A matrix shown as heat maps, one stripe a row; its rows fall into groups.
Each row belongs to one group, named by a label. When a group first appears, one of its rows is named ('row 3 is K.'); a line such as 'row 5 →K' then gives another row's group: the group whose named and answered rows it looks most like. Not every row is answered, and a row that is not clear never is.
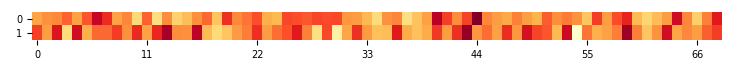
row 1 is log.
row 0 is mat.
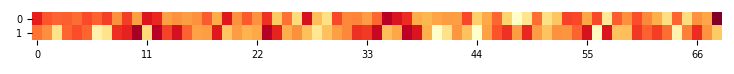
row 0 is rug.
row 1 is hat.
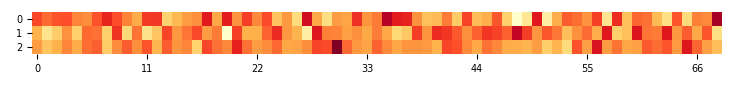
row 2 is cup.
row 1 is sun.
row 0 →rug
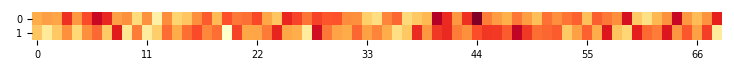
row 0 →mat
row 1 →sun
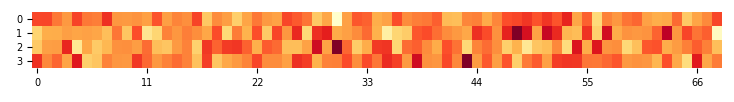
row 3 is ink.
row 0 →log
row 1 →sun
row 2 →cup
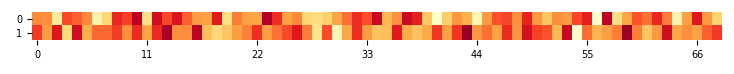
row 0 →hat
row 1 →log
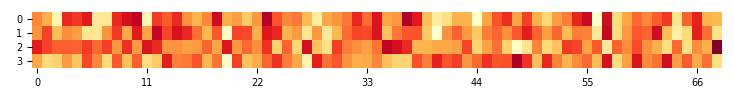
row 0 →hat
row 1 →hat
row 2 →rug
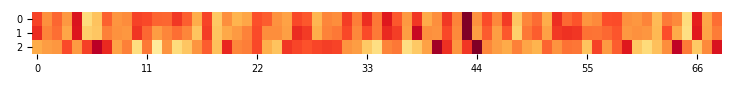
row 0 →ink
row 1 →ink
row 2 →mat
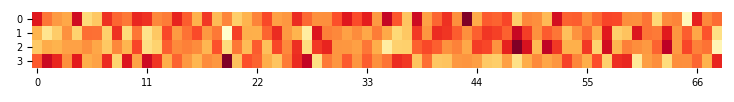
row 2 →sun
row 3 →rug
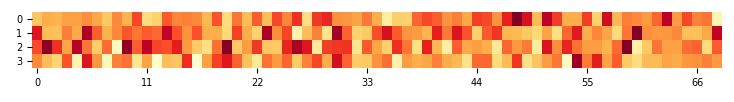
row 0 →sun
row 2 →rug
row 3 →cup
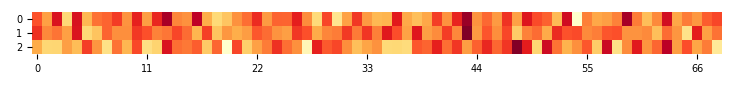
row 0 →log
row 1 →ink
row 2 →sun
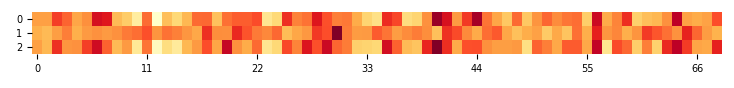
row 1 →cup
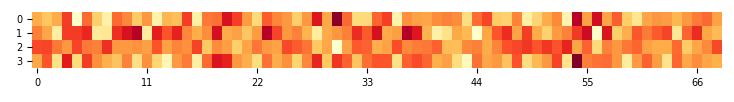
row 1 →hat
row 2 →log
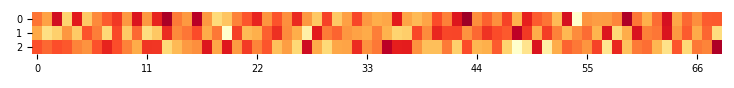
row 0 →log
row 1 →sun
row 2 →rug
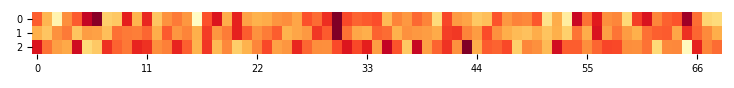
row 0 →cup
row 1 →cup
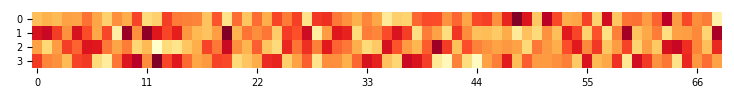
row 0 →sun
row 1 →rug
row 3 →hat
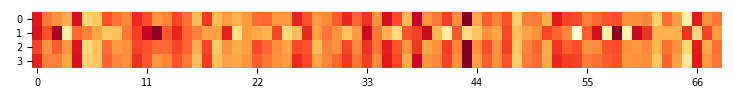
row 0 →ink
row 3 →ink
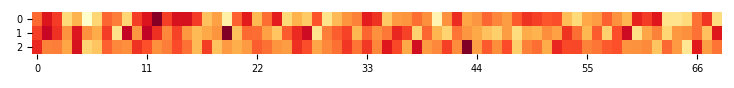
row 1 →rug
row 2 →ink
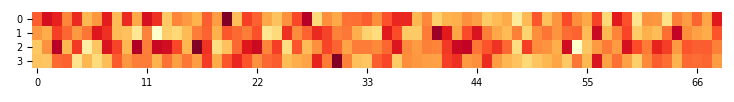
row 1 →mat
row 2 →log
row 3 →cup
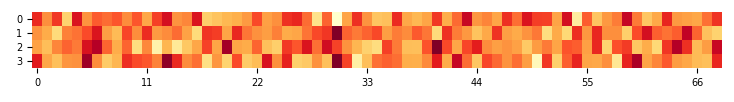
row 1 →cup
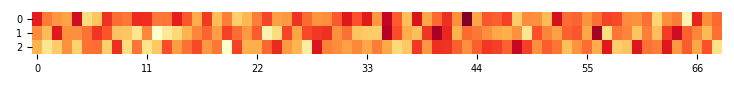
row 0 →ink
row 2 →sun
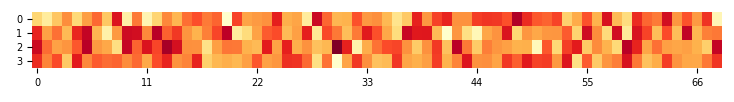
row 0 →sun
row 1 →hat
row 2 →rug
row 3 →log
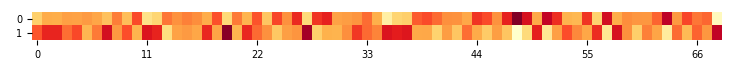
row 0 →sun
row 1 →rug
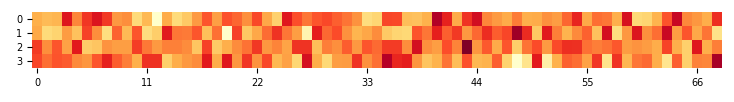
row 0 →mat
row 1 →sun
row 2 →ink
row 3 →rug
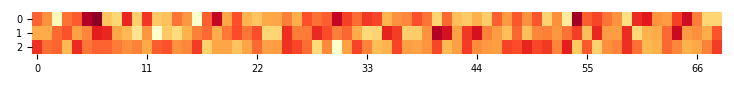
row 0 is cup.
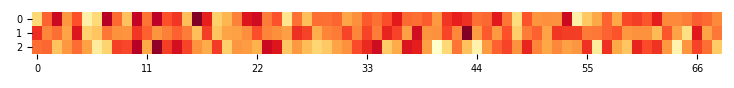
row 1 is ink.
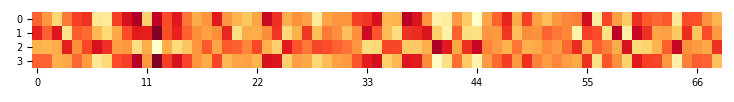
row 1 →hat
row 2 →mat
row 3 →hat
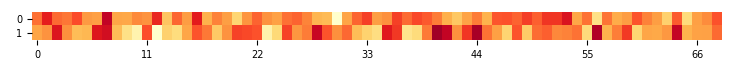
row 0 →log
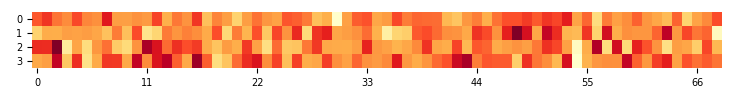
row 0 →log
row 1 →sun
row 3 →log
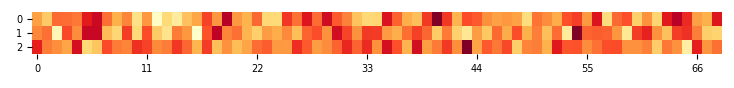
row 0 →mat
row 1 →cup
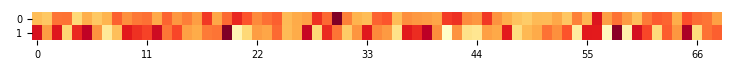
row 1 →hat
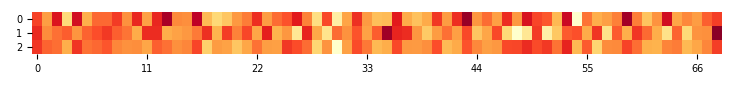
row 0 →log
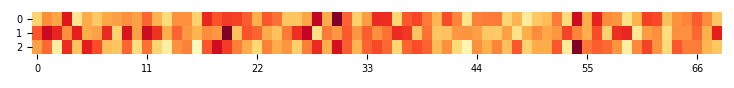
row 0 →cup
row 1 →rug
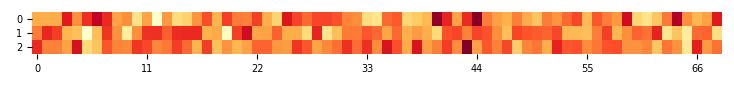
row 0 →mat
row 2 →ink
